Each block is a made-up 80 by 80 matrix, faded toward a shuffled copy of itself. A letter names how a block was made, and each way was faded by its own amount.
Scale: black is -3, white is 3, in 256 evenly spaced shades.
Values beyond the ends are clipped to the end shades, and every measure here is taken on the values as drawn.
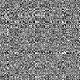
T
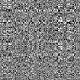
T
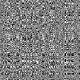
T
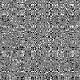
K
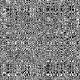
T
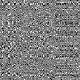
K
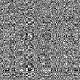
T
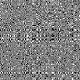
K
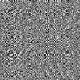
T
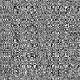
T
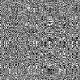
T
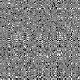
K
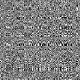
T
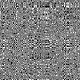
K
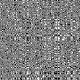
K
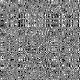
K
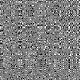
K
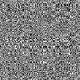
T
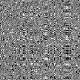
K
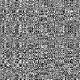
T
